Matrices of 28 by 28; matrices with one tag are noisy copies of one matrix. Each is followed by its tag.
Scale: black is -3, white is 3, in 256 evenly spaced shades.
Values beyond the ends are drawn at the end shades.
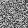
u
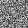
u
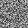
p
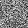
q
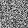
q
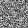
u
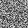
p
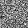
q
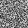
p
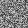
u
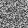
p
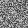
u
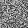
q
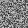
u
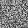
q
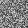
u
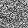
p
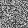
q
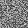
q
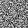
u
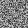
u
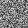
u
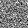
p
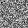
u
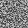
p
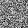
u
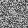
u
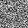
p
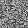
q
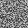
p
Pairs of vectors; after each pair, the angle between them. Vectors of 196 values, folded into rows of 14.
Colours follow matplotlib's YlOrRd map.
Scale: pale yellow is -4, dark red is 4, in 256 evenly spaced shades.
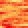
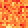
partly opposed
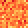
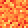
partly aligned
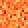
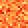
partly opposed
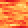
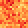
partly aligned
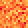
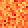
orthogonal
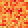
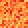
nearly parallel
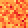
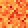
nearly parallel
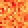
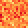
partly opposed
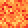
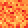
nearly parallel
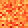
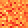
nearly parallel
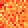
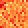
nearly parallel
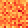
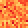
partly opposed
